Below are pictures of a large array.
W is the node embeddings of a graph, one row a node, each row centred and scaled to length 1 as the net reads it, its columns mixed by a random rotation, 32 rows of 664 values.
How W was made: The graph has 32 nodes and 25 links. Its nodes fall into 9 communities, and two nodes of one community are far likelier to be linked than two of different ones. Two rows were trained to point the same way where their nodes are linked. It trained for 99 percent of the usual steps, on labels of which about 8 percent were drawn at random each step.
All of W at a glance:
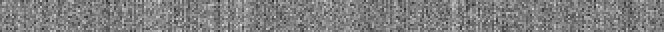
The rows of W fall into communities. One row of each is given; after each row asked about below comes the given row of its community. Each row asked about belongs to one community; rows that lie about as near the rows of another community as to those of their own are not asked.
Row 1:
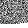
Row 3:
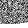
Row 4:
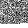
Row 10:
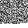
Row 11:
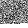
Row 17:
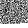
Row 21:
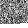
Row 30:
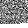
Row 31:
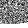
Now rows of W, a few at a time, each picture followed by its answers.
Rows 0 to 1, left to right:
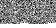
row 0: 10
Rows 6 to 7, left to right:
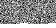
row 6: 1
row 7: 21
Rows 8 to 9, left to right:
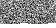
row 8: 11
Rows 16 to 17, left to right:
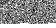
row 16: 31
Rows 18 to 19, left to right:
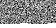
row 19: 1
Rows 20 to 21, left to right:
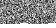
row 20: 30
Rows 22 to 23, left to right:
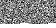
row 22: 21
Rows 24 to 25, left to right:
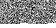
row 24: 4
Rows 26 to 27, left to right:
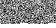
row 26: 17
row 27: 11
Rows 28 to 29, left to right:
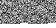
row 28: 3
